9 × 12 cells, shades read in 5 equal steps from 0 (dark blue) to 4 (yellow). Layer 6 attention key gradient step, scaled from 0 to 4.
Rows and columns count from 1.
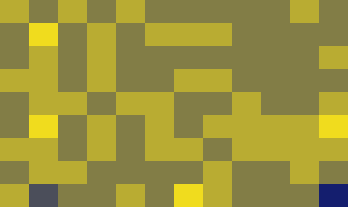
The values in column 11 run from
2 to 3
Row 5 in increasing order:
2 2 2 2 2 2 3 3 3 3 3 3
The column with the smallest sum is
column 10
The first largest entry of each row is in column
1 2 2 1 2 2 1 2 7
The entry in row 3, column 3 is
2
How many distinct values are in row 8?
2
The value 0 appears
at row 9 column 12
